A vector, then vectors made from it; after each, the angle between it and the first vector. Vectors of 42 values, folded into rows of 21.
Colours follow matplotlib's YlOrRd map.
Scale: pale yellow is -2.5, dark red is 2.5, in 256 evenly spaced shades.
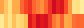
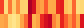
partly aligned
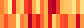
partly aligned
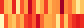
partly aligned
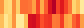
nearly parallel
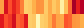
nearly opposite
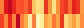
partly opposed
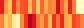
partly aligned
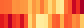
nearly opposite
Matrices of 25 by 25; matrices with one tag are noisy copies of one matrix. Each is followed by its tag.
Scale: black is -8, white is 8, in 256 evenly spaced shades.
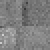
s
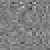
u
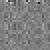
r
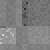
s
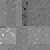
s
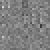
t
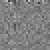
r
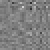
u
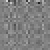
r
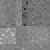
s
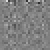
r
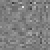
u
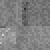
s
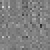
t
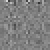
r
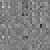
t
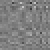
u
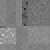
s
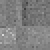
s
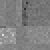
s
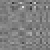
u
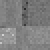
s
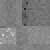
s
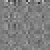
r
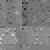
s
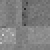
s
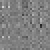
t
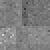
s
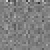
r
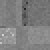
s
